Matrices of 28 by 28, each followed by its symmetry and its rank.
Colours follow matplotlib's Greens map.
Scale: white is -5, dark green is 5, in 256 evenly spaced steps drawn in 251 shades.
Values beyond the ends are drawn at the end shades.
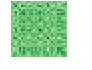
symmetric, rank three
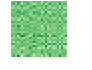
neither, rank three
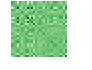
symmetric, rank three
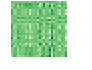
neither, rank three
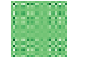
symmetric, rank one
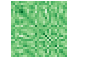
symmetric, rank three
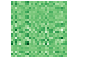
neither, rank three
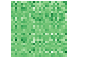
neither, rank three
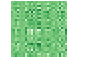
neither, rank three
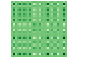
symmetric, rank one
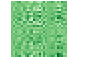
neither, rank three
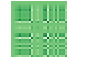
symmetric, rank one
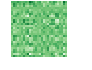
neither, rank three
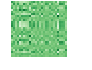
neither, rank three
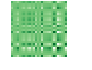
symmetric, rank one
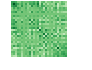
symmetric, rank three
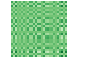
symmetric, rank one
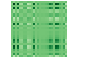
symmetric, rank one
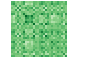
symmetric, rank three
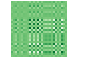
symmetric, rank one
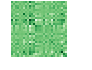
symmetric, rank three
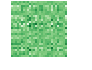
neither, rank three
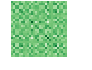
symmetric, rank three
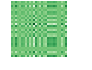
symmetric, rank one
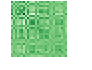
symmetric, rank three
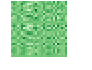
neither, rank three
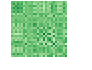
symmetric, rank three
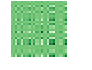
symmetric, rank one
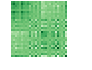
symmetric, rank three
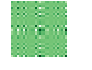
symmetric, rank one
